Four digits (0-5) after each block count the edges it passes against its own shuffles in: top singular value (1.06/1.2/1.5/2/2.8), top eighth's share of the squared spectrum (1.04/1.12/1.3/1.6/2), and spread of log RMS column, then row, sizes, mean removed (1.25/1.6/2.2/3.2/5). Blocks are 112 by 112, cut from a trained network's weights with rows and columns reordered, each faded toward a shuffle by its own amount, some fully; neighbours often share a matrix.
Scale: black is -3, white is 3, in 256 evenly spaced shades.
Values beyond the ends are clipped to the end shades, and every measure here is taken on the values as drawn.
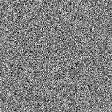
3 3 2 1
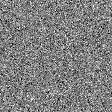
0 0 0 0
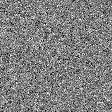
0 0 0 0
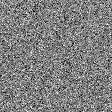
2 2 0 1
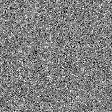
2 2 0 2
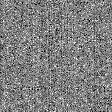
2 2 0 1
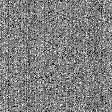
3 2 0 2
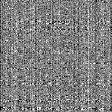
4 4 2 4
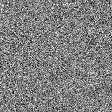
2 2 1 0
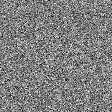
1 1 0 0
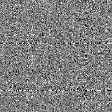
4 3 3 2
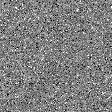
2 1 0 0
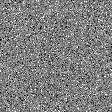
0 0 0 0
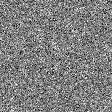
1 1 0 0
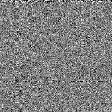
3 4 2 2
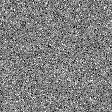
0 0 0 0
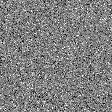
0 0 0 0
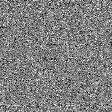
1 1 0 2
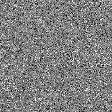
2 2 2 1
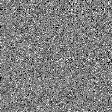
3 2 2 1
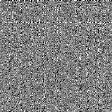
3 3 3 2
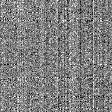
4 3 2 3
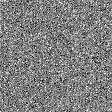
1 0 0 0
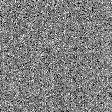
1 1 0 0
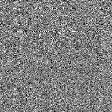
3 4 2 2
